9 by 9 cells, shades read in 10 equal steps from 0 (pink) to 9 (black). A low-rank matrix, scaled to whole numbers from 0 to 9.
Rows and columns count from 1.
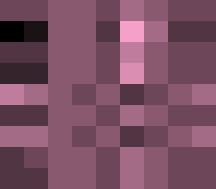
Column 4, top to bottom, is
4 4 4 4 5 4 5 4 4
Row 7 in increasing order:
3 3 3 4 4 4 5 5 6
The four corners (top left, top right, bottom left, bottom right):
5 5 6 5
